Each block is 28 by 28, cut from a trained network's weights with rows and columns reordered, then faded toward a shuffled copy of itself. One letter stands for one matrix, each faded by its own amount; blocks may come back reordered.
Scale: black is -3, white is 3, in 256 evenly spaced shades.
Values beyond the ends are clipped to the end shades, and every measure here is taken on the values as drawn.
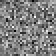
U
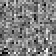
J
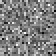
U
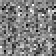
J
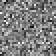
U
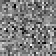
J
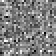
J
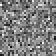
U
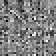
J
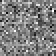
U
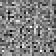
J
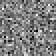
U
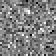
U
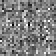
J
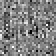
J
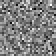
U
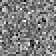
U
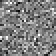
U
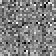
J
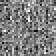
J
